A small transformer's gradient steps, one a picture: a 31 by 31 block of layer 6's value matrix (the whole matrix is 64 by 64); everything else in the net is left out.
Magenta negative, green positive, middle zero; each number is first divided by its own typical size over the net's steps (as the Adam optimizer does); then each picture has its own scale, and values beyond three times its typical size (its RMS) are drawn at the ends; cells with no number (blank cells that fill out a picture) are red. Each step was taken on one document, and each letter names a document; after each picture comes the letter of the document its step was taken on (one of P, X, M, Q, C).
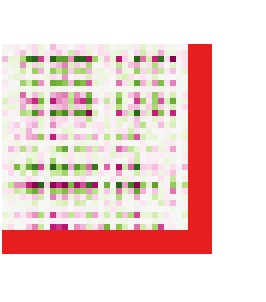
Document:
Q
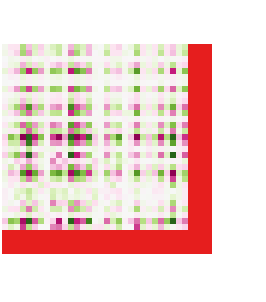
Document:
Q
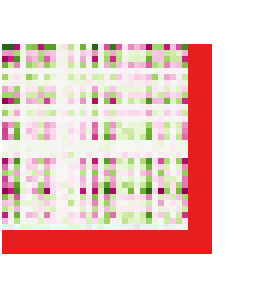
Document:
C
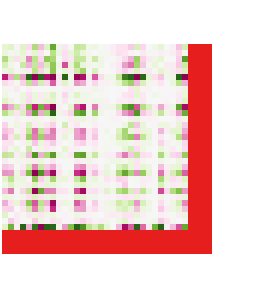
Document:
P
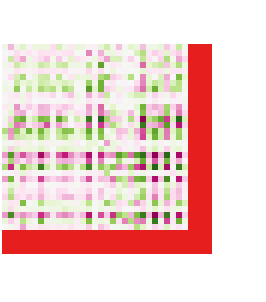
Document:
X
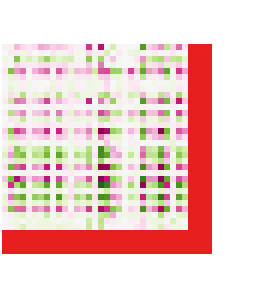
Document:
X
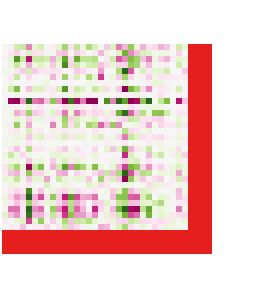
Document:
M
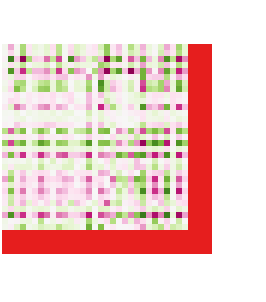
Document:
X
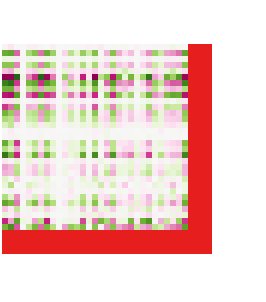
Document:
C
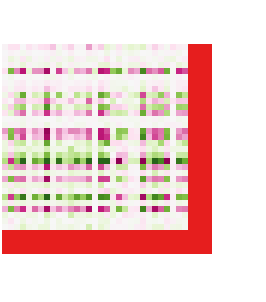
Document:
X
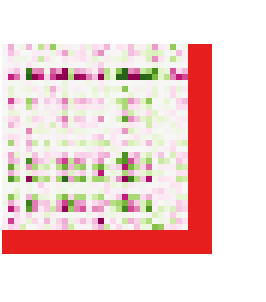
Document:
M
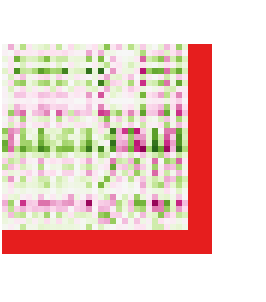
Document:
X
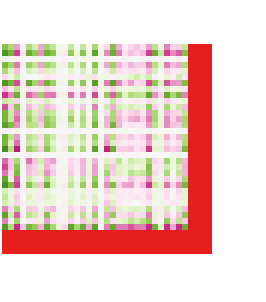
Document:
C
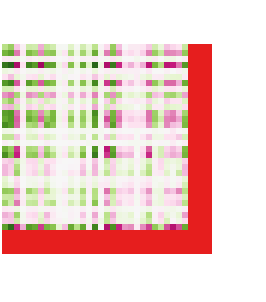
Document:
C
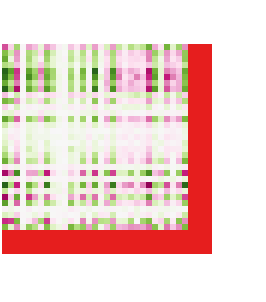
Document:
C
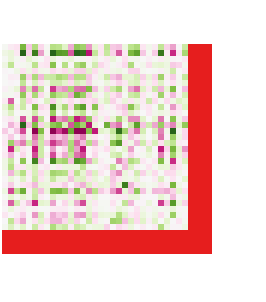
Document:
Q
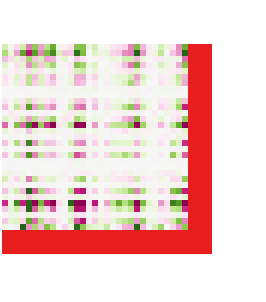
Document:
P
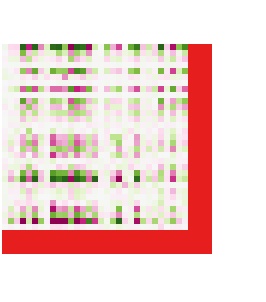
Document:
Q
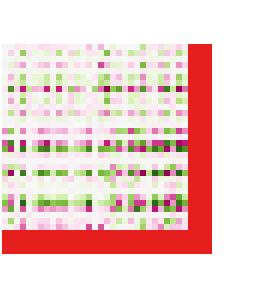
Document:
X
